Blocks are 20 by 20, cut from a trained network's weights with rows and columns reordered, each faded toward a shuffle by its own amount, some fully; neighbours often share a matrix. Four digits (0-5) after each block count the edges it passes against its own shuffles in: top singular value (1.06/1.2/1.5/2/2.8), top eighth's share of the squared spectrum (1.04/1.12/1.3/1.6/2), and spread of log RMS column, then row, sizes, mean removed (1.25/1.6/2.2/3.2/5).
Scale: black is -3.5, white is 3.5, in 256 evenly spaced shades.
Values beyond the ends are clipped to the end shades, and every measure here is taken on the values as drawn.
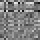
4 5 0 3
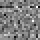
3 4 0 1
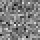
1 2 0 1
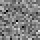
0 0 0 0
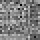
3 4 0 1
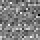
2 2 0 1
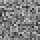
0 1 0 1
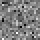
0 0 0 0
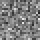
0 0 0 0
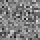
2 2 0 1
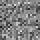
1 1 0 0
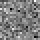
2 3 1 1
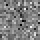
0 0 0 0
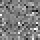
1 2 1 1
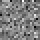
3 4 1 1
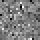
0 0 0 0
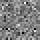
1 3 0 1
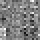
3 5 2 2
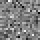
0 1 0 0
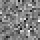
0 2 0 0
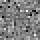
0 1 0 0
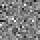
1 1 0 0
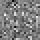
2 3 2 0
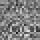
3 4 0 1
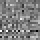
3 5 0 2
